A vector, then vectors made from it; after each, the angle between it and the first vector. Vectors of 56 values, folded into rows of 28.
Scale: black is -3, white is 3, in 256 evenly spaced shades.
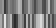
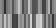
nearly parallel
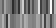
orthogonal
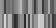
nearly parallel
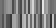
partly opposed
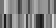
nearly opposite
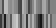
nearly opposite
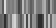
nearly opposite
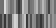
nearly opposite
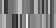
partly aligned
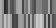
nearly parallel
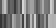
partly opposed
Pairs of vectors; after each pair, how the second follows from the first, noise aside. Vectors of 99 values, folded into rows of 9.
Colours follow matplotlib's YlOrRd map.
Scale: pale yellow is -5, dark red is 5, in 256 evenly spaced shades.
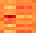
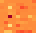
partly zeroed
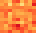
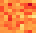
wrapped around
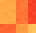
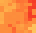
partly zeroed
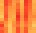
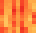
wrapped around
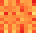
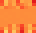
partly zeroed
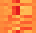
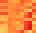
wrapped around
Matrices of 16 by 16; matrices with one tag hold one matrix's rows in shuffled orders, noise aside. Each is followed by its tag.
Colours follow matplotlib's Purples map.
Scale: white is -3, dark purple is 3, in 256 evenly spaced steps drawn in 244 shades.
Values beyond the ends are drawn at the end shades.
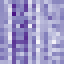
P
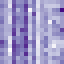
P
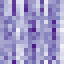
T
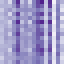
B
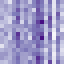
B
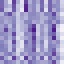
T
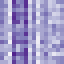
P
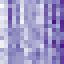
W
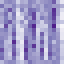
T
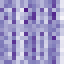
T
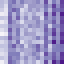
W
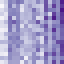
W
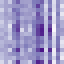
B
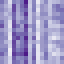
P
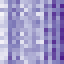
W
